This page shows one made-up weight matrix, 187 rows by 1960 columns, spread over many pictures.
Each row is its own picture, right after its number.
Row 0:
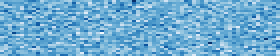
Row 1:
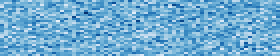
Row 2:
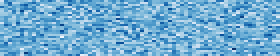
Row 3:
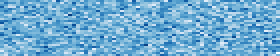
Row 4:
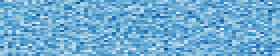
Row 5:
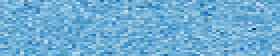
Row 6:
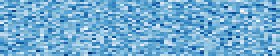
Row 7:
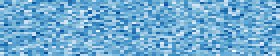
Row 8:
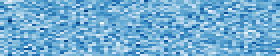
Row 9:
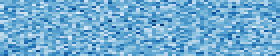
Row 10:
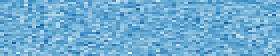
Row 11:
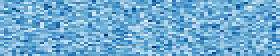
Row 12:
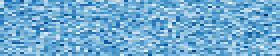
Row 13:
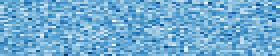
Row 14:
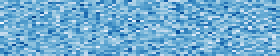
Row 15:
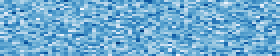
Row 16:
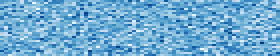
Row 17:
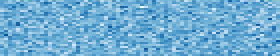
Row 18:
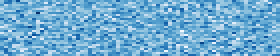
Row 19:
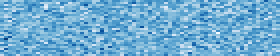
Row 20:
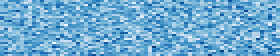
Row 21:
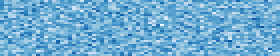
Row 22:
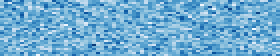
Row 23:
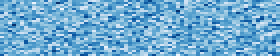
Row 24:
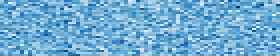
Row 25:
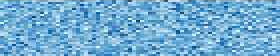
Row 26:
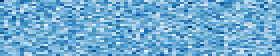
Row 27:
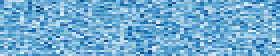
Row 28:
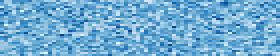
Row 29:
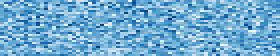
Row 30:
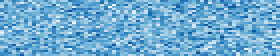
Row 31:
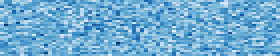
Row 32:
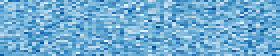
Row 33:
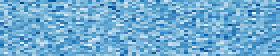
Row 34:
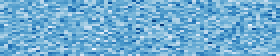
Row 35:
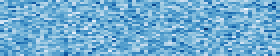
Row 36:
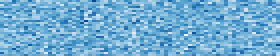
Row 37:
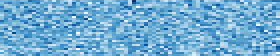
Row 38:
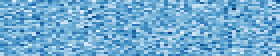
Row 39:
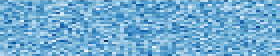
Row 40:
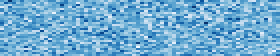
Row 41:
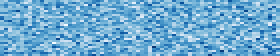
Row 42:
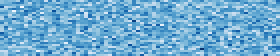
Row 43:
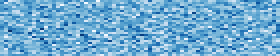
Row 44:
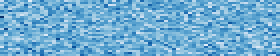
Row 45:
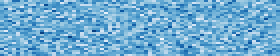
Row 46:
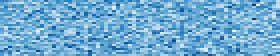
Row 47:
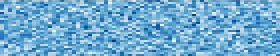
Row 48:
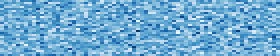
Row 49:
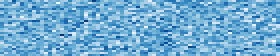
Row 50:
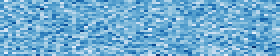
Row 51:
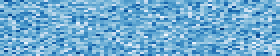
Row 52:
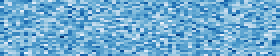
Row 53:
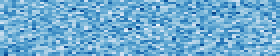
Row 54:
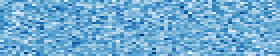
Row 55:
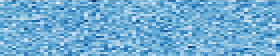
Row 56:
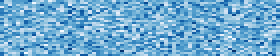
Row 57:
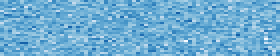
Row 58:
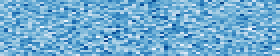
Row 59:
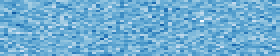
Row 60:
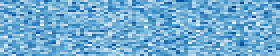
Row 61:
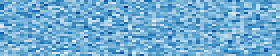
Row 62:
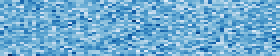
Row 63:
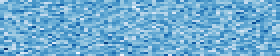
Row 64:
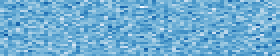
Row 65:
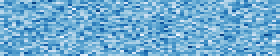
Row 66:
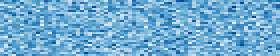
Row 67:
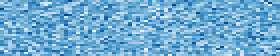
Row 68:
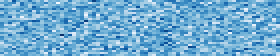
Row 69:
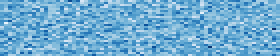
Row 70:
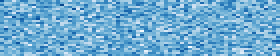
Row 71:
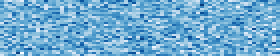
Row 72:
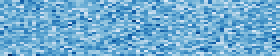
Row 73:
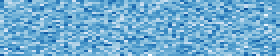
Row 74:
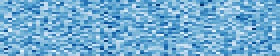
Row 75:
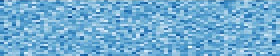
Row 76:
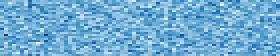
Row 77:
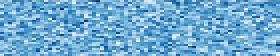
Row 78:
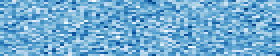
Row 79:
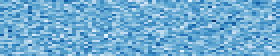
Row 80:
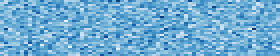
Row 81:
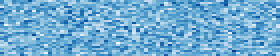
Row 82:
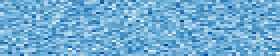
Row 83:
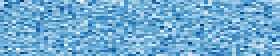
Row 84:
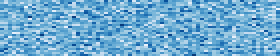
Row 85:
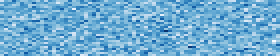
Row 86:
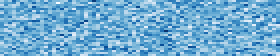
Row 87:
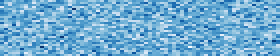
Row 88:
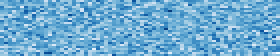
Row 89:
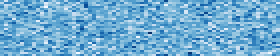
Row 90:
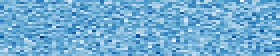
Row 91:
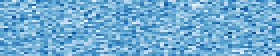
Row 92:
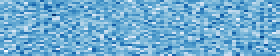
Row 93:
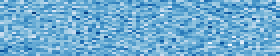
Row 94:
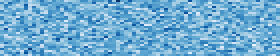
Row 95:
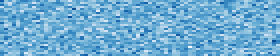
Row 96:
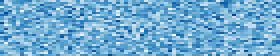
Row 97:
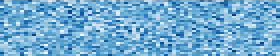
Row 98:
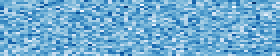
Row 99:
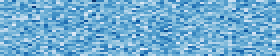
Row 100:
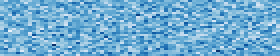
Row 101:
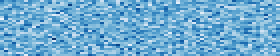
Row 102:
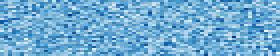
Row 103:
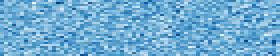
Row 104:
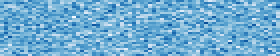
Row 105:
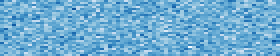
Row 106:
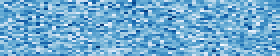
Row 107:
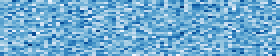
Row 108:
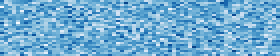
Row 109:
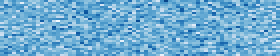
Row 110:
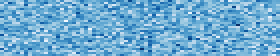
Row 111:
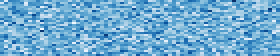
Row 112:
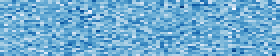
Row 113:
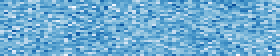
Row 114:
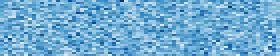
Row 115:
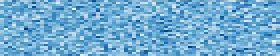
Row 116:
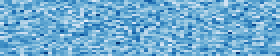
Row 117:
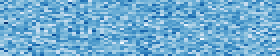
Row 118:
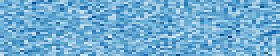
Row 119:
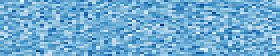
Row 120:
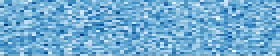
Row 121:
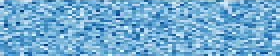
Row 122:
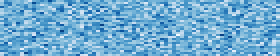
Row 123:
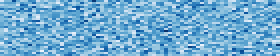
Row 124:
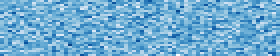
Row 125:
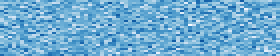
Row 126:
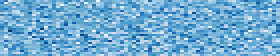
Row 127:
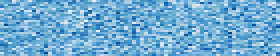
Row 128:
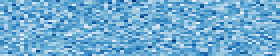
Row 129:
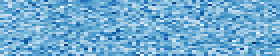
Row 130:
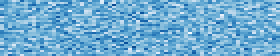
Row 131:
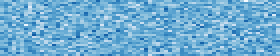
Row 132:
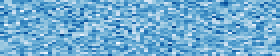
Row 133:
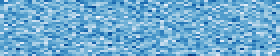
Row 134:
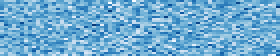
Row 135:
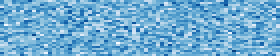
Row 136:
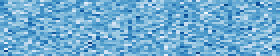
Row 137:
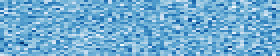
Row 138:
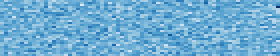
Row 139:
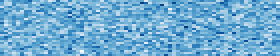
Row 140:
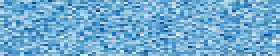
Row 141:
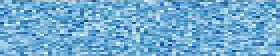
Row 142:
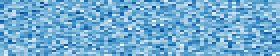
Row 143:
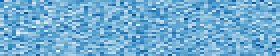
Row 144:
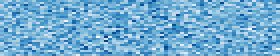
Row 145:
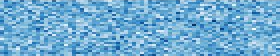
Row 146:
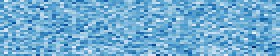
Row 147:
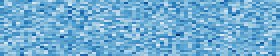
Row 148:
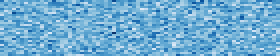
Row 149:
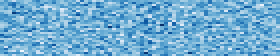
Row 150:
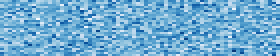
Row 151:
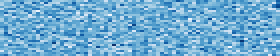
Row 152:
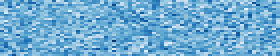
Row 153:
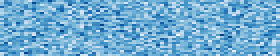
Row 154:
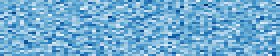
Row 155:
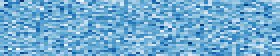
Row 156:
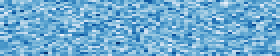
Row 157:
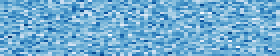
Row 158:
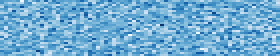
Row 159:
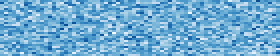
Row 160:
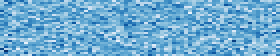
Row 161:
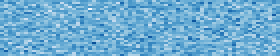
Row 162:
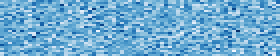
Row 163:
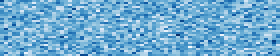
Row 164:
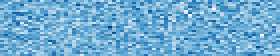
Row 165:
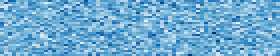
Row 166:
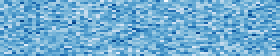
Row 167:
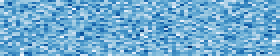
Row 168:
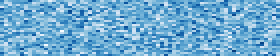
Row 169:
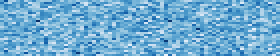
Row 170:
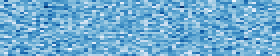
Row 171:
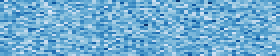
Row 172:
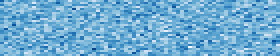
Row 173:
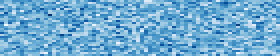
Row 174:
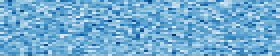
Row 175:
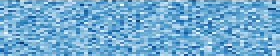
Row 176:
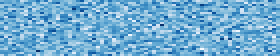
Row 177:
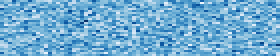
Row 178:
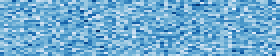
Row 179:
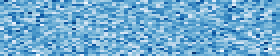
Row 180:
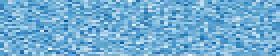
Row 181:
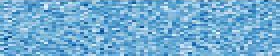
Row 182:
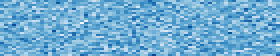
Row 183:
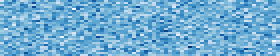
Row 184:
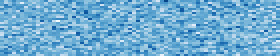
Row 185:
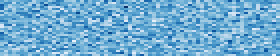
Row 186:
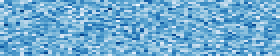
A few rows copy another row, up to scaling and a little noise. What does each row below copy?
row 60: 66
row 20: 41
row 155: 83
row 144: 58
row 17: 64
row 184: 109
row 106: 29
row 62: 72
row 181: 19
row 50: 146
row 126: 43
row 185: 61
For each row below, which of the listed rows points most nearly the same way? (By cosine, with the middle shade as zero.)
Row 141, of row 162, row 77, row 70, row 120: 77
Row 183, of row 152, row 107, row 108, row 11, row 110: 107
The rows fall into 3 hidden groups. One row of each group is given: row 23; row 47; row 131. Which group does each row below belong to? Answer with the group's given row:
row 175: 47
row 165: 131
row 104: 47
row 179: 131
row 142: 47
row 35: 47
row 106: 47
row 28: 23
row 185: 47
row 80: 131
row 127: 23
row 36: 23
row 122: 23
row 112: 23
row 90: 47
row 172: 23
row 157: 47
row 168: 23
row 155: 131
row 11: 131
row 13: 47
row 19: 131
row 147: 23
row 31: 23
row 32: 131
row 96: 23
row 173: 23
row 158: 47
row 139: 23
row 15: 23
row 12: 131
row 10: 131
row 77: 23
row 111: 131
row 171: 131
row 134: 47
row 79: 131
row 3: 47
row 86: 23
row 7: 23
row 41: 131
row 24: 131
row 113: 47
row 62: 47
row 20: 131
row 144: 131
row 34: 47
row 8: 131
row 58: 131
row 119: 47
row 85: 23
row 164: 131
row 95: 23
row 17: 131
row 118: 23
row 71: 131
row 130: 47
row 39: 131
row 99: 23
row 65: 23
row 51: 131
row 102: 47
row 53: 47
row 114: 47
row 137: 47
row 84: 47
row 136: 131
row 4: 131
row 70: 23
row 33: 47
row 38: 23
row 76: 131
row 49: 23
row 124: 23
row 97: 23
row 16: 47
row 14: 47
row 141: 23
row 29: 47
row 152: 47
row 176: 47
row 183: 23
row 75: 23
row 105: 23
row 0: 47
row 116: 23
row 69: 131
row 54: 131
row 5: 131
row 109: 47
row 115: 23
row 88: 47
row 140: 23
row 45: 131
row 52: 23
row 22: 131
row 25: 47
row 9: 47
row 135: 23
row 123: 23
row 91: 23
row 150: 23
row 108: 23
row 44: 131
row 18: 131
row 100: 131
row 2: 23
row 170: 131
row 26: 23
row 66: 47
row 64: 131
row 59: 131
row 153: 23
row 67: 131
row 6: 47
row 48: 47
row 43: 131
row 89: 131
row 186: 23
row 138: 47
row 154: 23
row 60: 47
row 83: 131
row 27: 131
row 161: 131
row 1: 47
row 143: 131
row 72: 47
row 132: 23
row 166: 47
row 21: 47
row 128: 47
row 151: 47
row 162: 23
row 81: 23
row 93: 47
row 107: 23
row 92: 131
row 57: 47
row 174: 23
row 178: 23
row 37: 47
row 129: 131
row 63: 131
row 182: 23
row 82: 47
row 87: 23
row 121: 23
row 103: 23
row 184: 47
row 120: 23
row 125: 47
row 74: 131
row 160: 131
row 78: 23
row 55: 23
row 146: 131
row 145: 131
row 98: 47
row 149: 131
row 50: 131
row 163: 23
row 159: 131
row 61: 47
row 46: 47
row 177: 23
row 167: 23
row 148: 131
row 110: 131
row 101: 131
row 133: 131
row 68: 23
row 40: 131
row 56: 23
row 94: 131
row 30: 47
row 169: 131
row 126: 131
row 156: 23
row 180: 131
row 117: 131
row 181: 131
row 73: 131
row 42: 47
